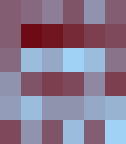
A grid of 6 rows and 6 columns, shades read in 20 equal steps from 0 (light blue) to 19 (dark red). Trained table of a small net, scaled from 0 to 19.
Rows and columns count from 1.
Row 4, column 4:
13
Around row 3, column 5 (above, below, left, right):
14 7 0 9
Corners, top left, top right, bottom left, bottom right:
11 11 13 0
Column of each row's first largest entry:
4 2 1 3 3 1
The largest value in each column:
13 19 18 16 14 14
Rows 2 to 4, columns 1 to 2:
11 19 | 10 2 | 6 12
